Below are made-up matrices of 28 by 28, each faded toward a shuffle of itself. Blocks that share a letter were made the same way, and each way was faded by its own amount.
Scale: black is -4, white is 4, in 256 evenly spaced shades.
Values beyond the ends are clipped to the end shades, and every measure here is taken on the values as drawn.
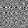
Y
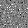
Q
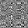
Y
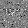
Q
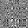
Y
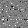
Q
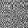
Y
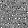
Q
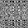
Y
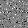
Q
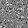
Q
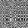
Y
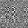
Y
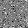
Q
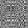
Y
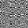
Y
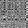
Y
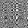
Y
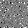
Q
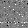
Q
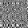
Y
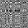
Y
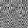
Y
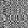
Y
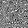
Q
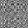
Y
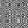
Y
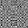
Y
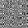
Y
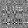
Y
